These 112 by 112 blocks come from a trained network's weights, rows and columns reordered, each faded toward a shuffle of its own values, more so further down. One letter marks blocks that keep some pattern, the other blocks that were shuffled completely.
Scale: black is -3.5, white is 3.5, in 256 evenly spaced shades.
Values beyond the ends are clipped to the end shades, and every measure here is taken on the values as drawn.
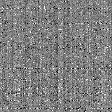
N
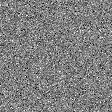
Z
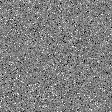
Z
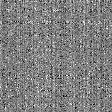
N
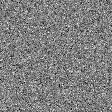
Z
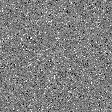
Z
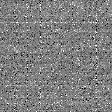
N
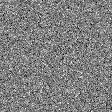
Z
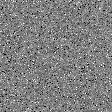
Z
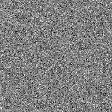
N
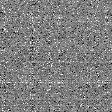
N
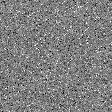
Z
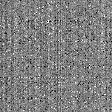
N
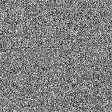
N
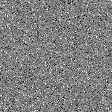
Z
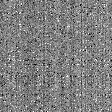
N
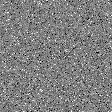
Z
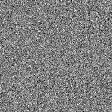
N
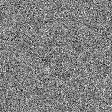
N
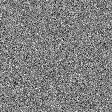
Z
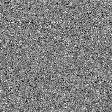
N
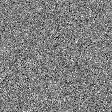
Z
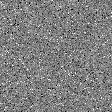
Z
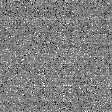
N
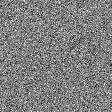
Z
